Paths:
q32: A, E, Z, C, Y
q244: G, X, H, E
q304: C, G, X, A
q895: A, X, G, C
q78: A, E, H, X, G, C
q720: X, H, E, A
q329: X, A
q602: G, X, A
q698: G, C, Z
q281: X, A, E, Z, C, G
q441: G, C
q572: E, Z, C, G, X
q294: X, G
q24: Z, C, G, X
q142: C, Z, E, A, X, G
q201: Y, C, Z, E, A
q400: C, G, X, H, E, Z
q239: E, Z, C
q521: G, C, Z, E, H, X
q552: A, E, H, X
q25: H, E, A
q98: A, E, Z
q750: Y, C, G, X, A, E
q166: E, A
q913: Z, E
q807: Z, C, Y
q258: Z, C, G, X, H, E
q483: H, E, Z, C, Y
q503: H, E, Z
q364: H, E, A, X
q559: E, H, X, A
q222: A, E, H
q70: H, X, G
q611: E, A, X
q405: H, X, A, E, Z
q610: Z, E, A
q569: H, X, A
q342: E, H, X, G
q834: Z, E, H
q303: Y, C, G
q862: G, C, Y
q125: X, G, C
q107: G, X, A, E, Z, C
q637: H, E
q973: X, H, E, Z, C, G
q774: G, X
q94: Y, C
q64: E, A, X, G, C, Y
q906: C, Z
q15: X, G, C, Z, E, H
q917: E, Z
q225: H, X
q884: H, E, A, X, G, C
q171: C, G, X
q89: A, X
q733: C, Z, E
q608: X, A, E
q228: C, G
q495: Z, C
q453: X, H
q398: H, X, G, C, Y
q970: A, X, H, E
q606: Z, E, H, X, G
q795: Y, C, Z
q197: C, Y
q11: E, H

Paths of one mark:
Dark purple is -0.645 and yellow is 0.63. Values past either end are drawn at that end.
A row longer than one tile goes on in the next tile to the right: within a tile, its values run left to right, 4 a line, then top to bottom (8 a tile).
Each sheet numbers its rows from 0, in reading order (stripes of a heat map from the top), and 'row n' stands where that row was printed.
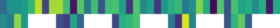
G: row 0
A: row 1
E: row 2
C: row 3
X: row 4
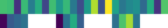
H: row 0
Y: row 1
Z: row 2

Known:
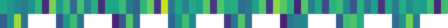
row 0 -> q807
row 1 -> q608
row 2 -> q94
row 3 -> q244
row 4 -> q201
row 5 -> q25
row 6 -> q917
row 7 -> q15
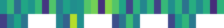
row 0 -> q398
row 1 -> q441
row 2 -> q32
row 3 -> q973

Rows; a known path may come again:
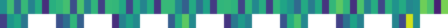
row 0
q720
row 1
q89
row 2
q483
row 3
q610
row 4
q884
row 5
q606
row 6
q552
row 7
q228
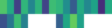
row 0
q32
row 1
q239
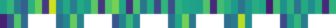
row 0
q94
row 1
q107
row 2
q98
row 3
q294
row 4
q733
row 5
q973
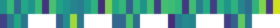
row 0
q398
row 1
q807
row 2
q895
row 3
q364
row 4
q303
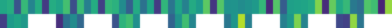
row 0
q342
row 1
q569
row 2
q834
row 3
q244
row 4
q24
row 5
q774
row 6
q197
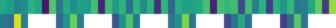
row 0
q906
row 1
q15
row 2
q281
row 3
q125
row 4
q970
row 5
q750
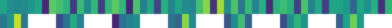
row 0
q495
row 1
q78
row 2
q25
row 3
q862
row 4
q329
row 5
q611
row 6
q572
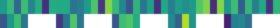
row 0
q608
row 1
q201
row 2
q917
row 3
q441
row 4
q225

